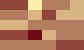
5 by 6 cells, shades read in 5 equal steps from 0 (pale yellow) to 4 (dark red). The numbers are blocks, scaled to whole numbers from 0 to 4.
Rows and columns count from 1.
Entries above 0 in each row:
5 6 6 6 6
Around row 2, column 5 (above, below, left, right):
2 2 3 1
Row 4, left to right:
3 3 4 1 2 2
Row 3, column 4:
2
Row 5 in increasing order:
2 2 2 2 3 3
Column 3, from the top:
0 1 2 4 2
